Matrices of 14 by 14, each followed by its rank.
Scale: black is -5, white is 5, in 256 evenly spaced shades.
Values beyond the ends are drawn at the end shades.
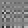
one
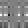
one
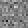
three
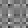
one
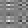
one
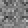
three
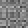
three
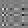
one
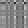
one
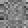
three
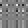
one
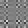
one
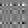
one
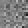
three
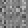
three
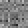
three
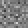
three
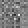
three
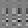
one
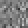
three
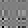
one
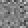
three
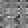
three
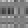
one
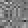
three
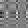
one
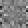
three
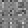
three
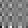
one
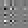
one
